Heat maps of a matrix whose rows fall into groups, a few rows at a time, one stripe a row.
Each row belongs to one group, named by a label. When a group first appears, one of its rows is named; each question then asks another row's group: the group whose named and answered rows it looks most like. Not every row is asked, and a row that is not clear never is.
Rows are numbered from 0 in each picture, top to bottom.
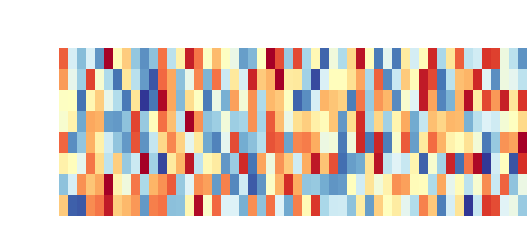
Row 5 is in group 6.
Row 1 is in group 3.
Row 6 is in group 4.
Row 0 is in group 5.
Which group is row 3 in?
3
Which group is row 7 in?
5
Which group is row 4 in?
3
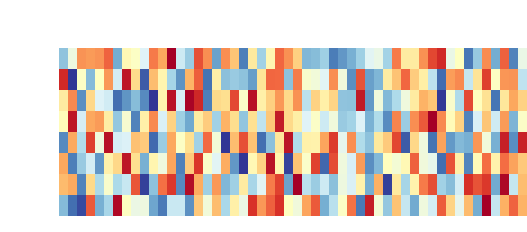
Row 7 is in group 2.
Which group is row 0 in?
4
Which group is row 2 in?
3
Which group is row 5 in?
5
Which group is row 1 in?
5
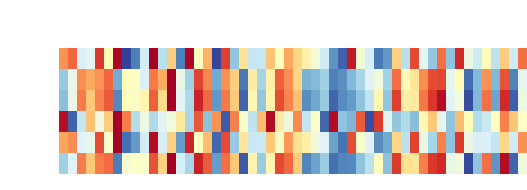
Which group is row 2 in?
4
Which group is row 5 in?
4
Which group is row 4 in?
4
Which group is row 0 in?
4
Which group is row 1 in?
4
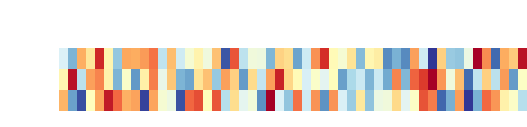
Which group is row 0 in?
6
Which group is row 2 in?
5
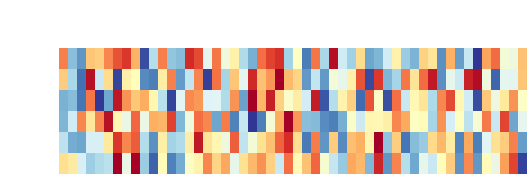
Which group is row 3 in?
4
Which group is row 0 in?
5
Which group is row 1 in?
3
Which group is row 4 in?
2
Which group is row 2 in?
2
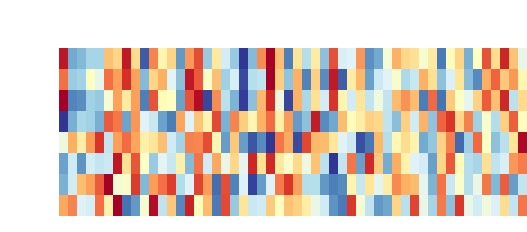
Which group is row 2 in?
5
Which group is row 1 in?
5
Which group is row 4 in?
6
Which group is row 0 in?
5
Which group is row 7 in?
4
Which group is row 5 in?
2
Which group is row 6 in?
4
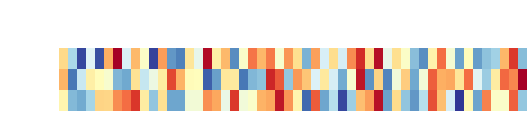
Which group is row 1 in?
3
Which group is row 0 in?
2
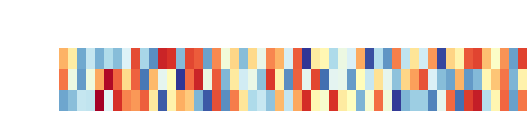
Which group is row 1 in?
5
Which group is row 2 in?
6
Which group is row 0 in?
3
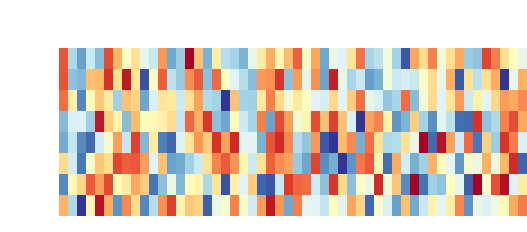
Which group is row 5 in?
2
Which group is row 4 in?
2
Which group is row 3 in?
6
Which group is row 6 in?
6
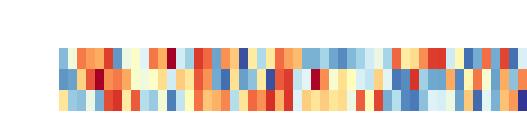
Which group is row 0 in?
4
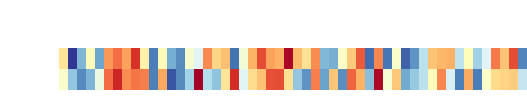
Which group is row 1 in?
2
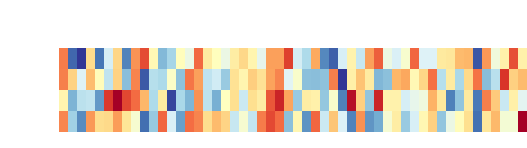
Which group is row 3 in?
5
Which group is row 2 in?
2
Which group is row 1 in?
3
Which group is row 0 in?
2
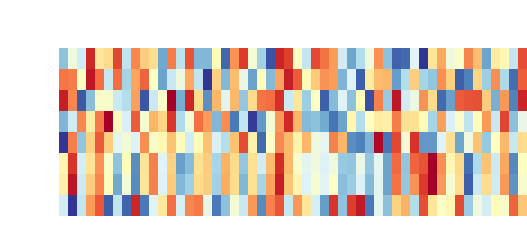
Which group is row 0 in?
6
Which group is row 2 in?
3
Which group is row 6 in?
4
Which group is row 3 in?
4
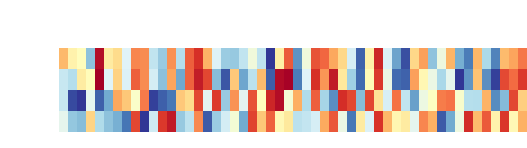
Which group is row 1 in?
6
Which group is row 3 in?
3
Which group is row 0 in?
6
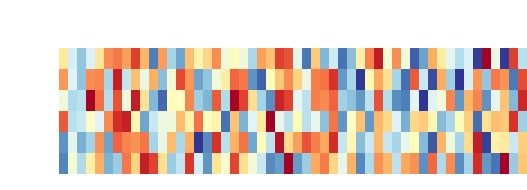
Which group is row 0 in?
2
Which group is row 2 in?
6
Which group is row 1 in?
6
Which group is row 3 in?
5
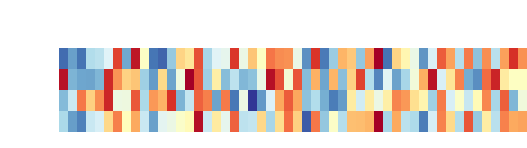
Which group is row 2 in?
4
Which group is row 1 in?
5
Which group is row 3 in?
2
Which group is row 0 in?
2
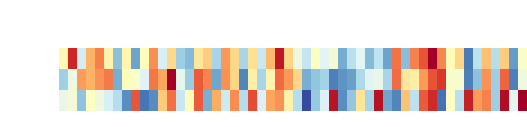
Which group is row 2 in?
3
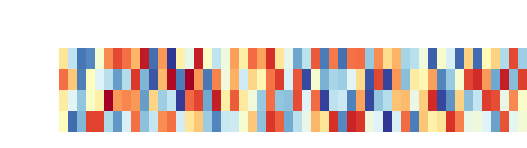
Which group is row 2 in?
5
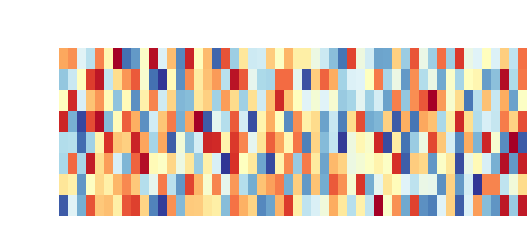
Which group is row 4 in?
2
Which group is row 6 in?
5
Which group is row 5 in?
6
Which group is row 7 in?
6
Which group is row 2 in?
4
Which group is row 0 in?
4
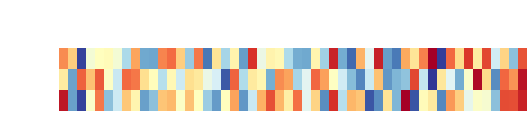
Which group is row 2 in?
3
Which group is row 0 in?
3
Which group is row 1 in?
6
